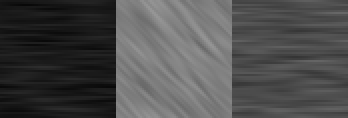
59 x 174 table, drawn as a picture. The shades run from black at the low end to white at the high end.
It is made of 1 by 3 panels. Panel 1,1: very low, streaked across, faint in contrast. Panel 1,2: middling, slanting down to the right, faint in contrast. Panel 1,3: low, streaked across, faint in contrast.
